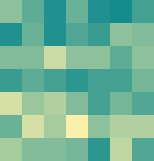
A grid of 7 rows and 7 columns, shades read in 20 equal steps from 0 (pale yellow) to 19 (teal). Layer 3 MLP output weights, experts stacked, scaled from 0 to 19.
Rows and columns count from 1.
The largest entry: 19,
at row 1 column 6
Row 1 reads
9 13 18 12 18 19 15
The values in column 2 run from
3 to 13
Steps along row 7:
up same up up down up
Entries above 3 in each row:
7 7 7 7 6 5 7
